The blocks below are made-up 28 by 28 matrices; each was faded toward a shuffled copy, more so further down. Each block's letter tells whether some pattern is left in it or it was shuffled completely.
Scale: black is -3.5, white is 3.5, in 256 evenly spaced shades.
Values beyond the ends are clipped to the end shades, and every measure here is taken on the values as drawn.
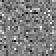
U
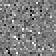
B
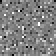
B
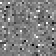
U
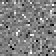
B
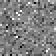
B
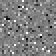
B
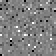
U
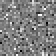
B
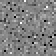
B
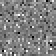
B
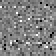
U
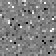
B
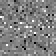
U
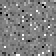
B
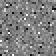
B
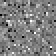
U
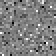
B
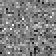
U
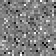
B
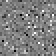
U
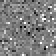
B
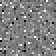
B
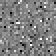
B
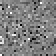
U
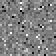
B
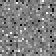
B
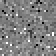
B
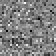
U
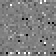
U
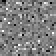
U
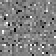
U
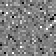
B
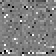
U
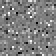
B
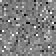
B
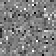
U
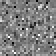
B
